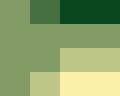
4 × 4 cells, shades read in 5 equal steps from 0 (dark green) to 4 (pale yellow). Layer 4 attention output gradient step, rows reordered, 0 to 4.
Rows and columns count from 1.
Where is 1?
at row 1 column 2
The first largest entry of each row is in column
1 1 3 3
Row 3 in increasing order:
2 2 3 3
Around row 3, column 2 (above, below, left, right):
2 3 2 3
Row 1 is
2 1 0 0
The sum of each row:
3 8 10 13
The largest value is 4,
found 2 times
